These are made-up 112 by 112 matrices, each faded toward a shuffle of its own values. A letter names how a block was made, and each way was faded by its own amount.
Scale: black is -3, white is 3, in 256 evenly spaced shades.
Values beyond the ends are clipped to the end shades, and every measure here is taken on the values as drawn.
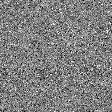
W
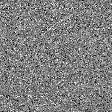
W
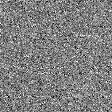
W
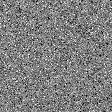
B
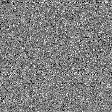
W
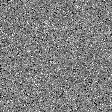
B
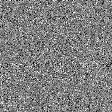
W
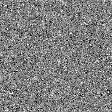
W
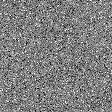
B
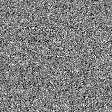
W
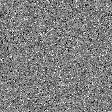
B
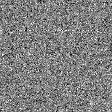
W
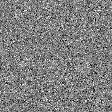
W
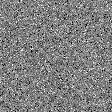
B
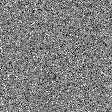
B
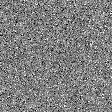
B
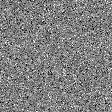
B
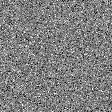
B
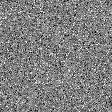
B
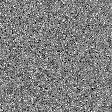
B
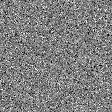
B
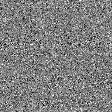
W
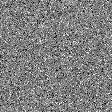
B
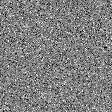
B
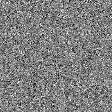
W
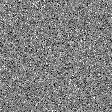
B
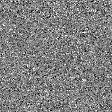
W
